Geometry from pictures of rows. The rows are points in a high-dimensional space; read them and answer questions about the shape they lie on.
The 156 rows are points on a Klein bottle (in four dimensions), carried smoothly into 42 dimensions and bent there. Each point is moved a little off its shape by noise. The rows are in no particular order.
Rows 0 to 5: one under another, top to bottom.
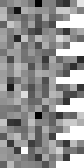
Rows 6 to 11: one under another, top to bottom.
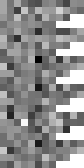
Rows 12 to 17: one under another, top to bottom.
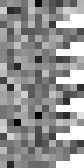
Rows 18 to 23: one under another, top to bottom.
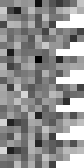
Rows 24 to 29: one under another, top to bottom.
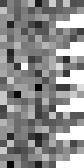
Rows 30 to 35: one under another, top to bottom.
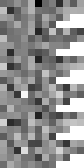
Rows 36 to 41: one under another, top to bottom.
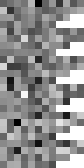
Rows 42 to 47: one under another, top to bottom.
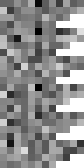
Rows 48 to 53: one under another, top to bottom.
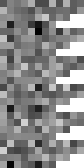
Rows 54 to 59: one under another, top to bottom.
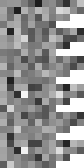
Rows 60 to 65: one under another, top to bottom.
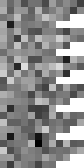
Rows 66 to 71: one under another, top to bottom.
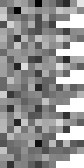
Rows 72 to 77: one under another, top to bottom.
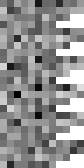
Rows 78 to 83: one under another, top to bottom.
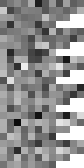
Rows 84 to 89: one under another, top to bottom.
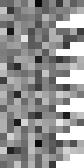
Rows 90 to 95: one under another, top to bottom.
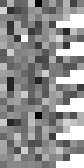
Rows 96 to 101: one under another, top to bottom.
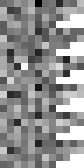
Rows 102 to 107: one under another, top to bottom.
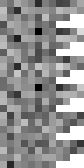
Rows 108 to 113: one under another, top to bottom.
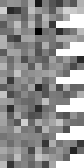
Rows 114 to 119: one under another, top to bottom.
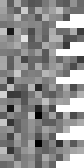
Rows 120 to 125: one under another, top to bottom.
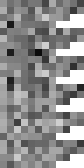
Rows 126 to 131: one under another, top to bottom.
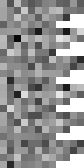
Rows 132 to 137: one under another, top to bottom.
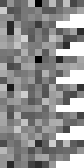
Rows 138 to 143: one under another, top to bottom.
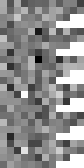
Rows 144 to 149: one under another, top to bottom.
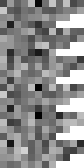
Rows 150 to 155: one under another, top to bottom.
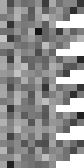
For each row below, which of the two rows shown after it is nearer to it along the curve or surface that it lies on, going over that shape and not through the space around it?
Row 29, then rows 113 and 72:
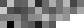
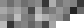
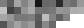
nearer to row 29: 72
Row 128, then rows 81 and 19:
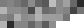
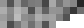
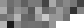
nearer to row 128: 81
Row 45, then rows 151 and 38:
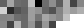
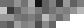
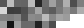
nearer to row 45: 38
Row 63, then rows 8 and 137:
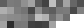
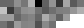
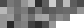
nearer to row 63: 137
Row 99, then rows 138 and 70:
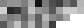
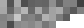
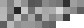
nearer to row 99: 70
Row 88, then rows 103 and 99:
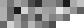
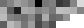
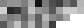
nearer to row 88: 103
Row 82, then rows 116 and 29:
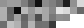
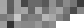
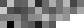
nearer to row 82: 116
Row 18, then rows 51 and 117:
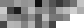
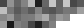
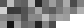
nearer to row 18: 117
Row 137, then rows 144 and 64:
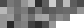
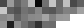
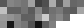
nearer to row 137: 144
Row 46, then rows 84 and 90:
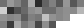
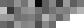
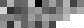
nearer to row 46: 84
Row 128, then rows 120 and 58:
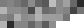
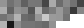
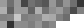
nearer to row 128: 58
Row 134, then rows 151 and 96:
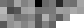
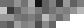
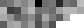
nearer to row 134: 96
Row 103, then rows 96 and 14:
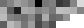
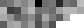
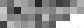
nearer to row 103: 96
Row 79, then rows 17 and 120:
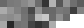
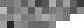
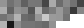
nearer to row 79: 120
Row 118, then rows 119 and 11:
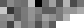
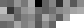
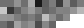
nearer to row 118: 119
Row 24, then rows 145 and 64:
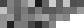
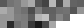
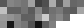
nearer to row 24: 145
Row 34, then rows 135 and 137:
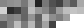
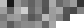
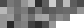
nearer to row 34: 137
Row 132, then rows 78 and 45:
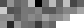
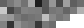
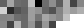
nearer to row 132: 45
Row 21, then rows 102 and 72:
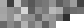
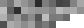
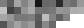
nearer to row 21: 102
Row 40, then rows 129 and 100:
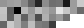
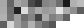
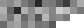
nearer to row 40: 129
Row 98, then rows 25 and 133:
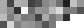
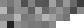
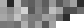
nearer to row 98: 133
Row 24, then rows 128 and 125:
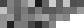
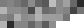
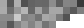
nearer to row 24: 128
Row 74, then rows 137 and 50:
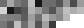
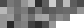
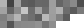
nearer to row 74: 137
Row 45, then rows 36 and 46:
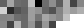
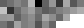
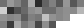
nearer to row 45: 36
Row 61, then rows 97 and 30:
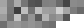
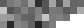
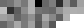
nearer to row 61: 30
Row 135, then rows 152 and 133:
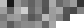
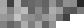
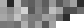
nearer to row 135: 133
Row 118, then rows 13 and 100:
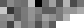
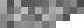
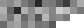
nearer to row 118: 100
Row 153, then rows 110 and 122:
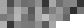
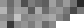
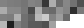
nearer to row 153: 122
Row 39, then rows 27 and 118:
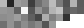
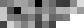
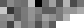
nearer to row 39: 27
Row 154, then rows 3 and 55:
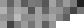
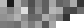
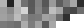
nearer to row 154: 55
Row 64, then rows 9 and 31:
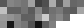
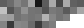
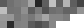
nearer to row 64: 9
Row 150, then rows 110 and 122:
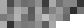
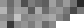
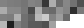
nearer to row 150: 122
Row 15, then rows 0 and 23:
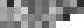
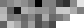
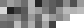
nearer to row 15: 0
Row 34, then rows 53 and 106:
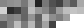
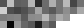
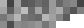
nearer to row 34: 53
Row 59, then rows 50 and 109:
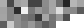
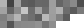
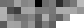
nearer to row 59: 50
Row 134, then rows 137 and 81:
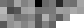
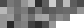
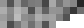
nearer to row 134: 137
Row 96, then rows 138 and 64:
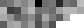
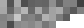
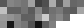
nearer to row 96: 64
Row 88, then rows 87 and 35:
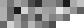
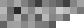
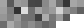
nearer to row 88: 35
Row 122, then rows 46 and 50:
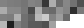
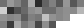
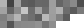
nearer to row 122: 50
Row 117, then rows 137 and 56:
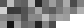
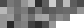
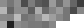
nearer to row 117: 137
